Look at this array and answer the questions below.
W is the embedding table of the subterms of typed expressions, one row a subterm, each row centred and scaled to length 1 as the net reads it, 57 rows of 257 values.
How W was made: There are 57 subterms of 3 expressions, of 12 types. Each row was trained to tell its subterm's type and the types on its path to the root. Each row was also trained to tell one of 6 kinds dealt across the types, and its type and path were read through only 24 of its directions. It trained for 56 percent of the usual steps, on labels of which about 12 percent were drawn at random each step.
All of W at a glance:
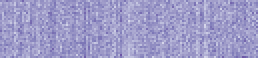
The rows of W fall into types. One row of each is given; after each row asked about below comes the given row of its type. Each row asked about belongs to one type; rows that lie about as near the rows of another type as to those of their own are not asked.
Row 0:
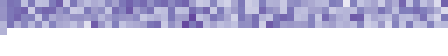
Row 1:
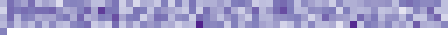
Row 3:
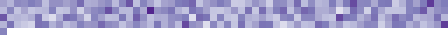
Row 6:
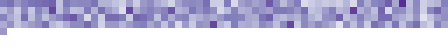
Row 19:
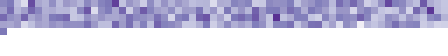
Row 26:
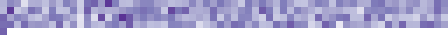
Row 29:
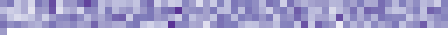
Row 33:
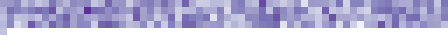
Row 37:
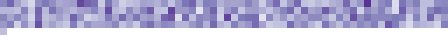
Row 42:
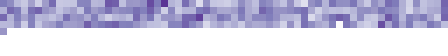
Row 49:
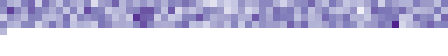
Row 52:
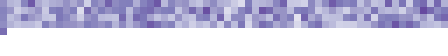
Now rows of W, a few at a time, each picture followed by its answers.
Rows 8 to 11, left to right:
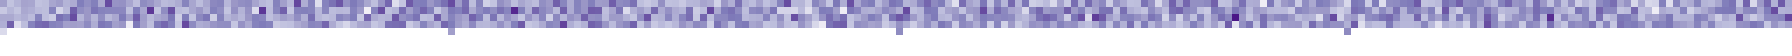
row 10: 49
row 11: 0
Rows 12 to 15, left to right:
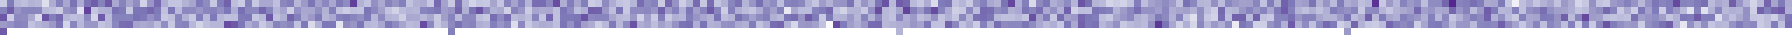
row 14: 42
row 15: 19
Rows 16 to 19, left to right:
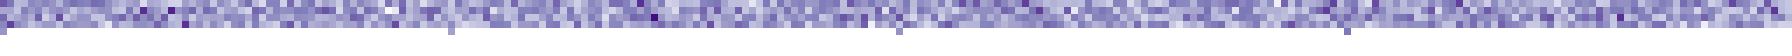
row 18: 19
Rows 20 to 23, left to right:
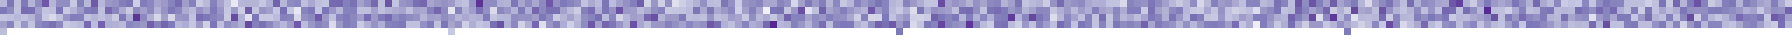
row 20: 37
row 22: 33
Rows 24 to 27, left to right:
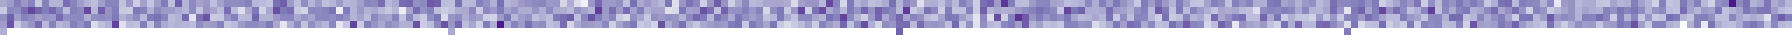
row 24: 1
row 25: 29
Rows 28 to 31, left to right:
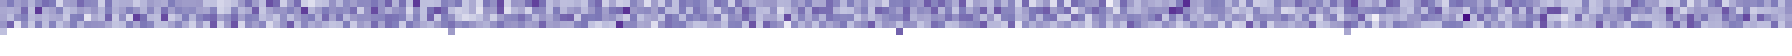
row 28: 37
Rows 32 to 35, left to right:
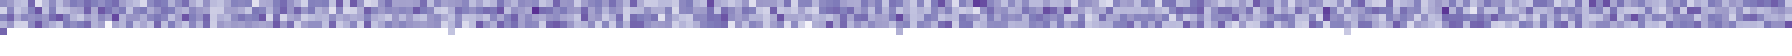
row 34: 49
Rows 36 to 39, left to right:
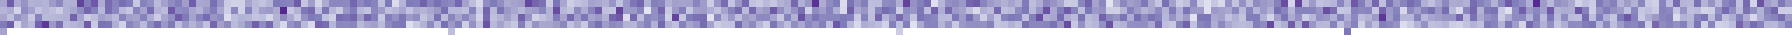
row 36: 37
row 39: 0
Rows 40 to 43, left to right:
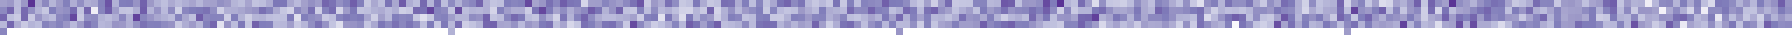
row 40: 19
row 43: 26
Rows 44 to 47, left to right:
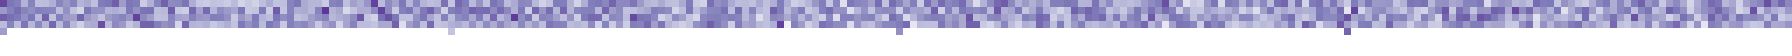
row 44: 0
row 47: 3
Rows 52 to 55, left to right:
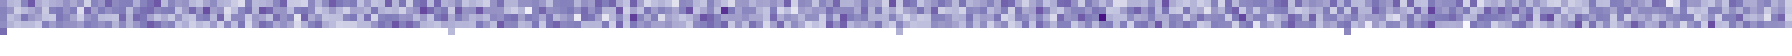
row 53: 33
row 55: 49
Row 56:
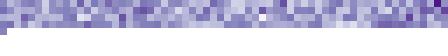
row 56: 52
